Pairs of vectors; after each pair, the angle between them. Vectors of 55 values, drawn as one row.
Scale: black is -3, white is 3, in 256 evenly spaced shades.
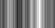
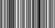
partly opposed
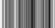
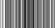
partly aligned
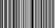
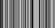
partly aligned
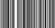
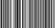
orthogonal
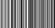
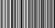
nearly parallel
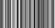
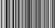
orthogonal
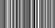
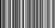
partly aligned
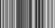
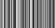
partly opposed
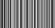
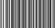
nearly opposite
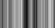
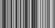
partly aligned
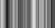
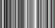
partly aligned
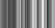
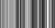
nearly opposite
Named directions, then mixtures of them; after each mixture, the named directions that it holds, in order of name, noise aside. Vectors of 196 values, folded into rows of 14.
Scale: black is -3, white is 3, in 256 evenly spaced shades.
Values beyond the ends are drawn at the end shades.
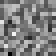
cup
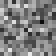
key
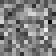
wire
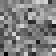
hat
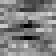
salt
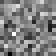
cup, hat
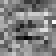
salt, wire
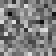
key, wire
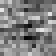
key, salt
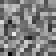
cup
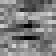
salt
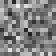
hat, key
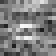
hat, salt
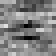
salt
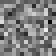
wire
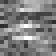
salt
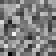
cup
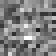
cup, salt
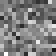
hat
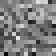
hat
